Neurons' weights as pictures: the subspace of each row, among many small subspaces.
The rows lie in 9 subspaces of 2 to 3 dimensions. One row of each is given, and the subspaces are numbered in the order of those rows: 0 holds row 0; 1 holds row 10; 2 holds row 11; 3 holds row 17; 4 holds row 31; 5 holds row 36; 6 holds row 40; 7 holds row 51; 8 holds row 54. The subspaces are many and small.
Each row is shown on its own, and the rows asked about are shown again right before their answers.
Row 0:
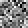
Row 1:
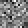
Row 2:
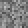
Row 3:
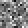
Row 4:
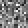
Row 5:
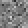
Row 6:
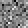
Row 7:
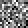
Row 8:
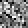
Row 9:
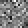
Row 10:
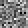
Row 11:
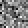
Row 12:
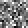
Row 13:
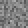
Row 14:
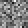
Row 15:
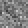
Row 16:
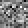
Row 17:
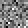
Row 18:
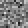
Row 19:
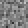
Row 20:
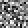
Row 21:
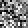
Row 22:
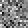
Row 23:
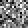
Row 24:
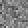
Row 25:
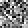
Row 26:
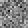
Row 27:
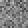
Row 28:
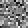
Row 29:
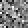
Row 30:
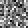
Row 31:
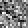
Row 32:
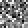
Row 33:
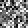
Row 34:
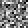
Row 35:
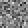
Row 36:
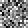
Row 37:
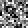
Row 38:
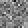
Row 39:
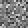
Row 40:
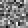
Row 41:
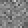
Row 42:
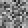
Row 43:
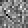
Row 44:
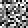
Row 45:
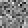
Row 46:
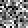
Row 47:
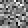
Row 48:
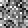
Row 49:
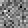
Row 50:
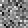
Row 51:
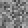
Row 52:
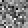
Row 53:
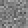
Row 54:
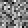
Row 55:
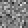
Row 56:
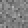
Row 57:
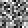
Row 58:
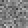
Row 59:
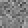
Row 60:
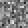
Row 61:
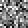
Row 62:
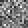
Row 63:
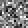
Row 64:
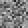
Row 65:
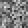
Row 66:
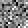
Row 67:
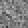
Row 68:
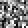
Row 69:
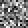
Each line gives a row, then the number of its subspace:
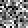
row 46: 1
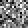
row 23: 2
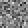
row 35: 0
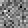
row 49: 4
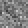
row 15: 4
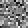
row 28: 6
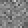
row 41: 8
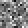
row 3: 3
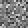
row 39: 6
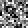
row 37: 4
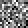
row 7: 3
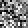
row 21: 4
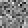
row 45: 0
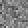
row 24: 2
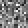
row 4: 1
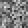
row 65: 7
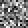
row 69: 0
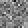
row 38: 8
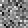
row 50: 5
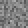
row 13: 7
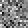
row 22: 5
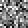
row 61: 1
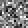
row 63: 4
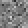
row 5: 3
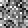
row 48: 2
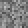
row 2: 7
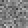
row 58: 1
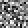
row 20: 0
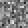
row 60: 6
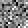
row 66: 3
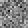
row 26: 5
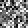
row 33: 1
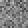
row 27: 1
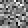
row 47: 6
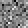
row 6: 3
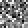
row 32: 2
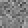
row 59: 0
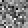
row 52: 1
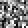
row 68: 7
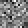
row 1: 8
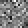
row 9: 8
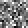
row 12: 3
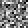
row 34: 6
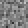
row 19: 6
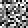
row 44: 6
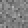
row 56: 2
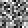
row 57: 8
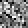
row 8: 5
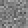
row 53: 1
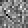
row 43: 4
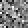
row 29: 2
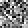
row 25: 5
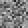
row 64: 7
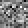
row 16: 4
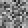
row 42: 7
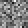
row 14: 8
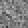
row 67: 4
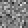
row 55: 0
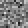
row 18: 6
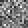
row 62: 5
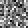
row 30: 7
